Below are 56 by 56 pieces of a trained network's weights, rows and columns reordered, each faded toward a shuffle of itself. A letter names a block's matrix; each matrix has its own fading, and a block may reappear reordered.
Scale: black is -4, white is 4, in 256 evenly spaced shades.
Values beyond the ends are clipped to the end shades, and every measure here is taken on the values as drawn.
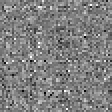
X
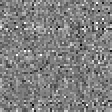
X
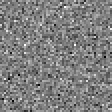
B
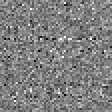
X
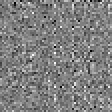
X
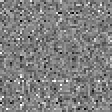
X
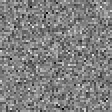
B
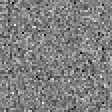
B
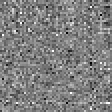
X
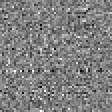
X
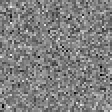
B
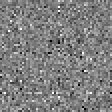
X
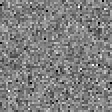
B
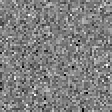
B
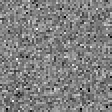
B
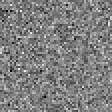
B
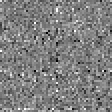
X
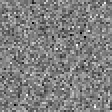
B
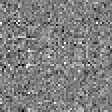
X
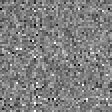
X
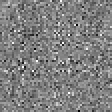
X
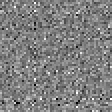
X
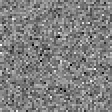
B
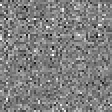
X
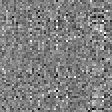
X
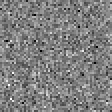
B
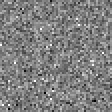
B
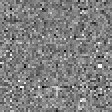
X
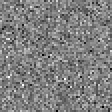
B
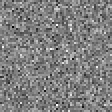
B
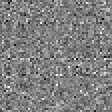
X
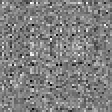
X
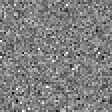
B
